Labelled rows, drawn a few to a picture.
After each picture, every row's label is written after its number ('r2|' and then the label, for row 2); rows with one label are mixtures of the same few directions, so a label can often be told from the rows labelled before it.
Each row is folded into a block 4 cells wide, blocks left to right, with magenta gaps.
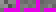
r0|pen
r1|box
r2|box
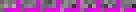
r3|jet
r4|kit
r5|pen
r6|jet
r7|box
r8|box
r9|jet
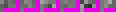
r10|jet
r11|pen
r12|box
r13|box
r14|kit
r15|pen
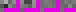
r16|box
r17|pen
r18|pen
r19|box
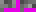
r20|pen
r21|box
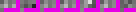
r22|jet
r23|jet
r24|jet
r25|jet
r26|pen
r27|jet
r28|pen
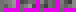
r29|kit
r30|box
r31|jet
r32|pen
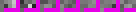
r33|kit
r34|box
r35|box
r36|kit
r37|kit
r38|jet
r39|kit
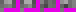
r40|pen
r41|pen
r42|jet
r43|box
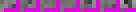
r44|jet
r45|pen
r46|kit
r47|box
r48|pen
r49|jet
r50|pen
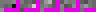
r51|jet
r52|jet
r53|pen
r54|kit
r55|box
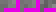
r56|kit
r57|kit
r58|jet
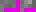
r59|kit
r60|pen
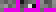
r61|box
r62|box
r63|pen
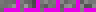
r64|jet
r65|kit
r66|box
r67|kit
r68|kit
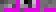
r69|box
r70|pen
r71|pen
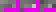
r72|box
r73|jet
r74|box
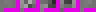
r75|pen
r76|pen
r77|kit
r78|pen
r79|pen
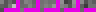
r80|jet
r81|pen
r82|jet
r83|pen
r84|jet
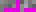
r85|box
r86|jet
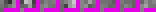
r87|pen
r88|pen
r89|jet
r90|kit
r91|pen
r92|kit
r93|kit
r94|jet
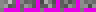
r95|pen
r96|kit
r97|pen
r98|pen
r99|box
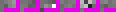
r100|kit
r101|kit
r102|jet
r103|kit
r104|pen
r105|box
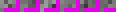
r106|pen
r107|kit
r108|jet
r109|box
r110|jet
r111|pen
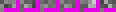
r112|kit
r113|kit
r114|box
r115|kit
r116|kit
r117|pen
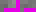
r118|kit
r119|box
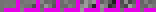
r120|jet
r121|jet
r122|kit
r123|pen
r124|jet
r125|kit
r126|pen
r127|pen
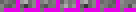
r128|kit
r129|box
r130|box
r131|jet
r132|box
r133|kit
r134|box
